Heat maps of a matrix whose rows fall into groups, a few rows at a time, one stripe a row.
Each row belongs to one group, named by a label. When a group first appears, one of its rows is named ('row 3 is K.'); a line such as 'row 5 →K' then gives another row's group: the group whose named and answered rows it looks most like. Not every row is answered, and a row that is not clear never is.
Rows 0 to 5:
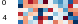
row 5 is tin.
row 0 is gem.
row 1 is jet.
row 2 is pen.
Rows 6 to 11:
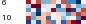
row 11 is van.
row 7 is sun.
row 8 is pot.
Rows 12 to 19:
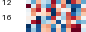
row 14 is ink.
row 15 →ink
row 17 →sun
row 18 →van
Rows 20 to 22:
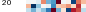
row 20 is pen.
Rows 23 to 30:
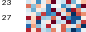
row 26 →pen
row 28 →pot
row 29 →tin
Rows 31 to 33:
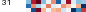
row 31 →sun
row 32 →tin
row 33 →gem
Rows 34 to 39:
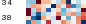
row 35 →ink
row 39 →tin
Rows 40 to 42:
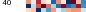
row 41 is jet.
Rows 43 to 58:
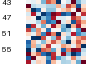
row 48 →pen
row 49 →jet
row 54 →tin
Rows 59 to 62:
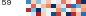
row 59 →tin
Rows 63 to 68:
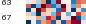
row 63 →pen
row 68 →van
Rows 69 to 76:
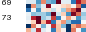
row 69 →pen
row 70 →tin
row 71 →van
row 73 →sun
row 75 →jet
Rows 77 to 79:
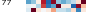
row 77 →gem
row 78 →pen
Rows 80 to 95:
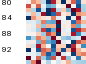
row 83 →pen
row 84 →jet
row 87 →pen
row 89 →gem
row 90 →pen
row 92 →van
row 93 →pen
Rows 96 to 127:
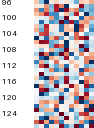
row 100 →pen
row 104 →sun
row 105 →van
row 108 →pen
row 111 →tin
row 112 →sun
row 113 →pen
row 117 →tin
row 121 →ink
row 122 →tin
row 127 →pot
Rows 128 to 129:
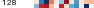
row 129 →gem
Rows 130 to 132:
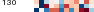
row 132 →van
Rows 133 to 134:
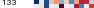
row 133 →van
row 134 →pot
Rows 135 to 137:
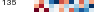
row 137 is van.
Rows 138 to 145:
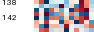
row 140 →van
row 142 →van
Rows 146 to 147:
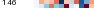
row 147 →pen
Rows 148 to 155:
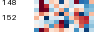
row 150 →sun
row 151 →ink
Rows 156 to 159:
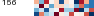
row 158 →pot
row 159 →tin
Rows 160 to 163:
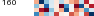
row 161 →pot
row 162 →sun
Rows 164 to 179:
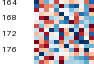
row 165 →gem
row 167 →ink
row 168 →sun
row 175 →sun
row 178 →gem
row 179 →gem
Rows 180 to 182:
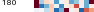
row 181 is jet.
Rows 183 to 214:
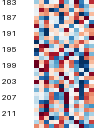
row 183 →pot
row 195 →jet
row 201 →pot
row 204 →ink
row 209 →sun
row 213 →pot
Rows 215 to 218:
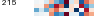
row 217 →jet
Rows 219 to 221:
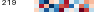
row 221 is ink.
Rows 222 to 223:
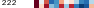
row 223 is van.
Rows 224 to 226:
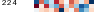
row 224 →tin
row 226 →ink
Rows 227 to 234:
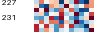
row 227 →ink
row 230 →pot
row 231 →gem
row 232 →ink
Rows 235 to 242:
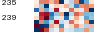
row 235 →ink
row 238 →sun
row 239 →sun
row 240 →tin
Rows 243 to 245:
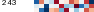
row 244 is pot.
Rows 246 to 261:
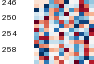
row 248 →van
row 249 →pen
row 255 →gem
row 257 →jet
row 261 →pot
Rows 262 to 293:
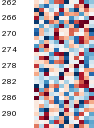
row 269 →tin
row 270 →tin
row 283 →van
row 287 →pen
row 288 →ink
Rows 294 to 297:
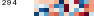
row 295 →pen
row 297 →van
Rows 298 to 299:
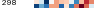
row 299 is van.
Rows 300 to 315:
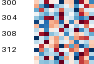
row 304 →gem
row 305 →van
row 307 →pot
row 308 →sun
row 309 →van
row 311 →ink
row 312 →tin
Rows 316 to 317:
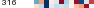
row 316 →pot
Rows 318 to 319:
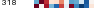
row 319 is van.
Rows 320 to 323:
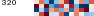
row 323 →sun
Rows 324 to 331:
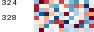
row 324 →gem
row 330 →pot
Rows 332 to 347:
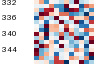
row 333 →pen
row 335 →gem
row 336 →tin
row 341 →pot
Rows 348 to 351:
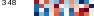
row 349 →tin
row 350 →van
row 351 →van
